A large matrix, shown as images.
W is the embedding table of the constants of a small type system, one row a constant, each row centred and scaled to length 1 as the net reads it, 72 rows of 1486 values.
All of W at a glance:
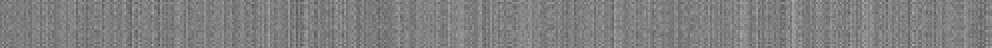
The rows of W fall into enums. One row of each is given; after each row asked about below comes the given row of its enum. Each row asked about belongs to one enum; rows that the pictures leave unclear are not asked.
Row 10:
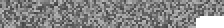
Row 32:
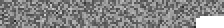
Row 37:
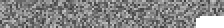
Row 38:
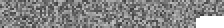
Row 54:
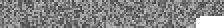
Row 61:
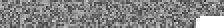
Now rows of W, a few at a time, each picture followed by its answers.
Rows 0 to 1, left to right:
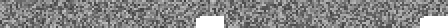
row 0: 37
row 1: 10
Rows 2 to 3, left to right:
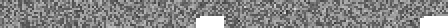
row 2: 54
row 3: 32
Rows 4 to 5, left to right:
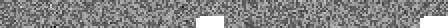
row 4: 32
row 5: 54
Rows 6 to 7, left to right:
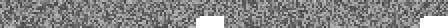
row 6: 10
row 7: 54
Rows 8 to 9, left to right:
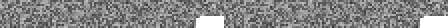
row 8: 61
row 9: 61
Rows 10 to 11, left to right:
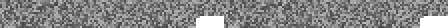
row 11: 10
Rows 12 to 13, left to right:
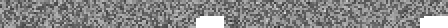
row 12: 10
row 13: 32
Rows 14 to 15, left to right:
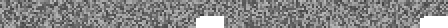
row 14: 10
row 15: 54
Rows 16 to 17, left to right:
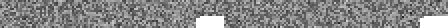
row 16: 38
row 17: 32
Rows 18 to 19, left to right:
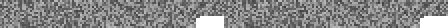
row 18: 54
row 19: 54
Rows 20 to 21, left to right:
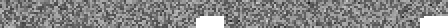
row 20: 10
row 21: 32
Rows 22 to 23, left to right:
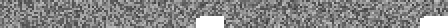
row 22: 54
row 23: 37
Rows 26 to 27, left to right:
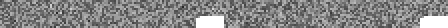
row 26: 32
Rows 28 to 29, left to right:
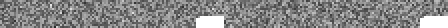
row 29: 37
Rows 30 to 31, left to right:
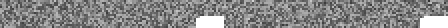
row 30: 10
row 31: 61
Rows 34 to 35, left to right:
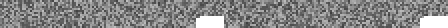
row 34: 54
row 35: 10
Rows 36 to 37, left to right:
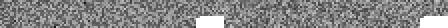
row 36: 32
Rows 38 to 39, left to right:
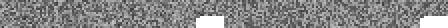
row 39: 54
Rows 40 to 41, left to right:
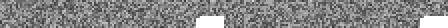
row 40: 37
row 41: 61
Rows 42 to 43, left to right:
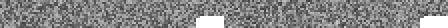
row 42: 10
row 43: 38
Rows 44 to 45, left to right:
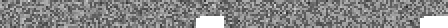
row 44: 61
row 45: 32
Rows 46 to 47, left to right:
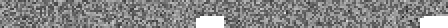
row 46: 38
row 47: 32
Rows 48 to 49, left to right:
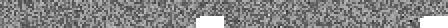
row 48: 54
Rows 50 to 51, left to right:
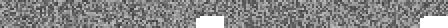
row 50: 38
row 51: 54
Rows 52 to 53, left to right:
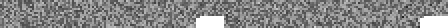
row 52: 54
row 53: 32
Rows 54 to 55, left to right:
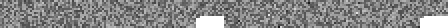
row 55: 32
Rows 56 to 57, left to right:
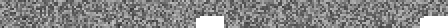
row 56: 38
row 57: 10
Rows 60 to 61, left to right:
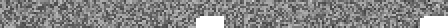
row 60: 10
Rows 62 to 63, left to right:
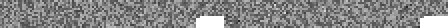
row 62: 54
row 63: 32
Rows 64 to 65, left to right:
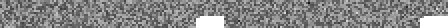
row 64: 10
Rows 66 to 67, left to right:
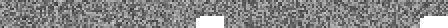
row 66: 38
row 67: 54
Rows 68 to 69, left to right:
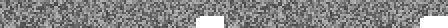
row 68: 10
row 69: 10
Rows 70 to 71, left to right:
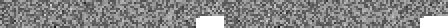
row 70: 32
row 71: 32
